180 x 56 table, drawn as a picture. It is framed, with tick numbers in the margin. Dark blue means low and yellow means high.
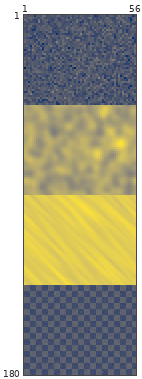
It is made of 4 by 1 panels. Panel 1,1: low, fine-grained. Panel 2,1: high, blotchy. Panel 3,1: very high, slanting down to the right, faint in contrast. Panel 4,1: low, checkered.
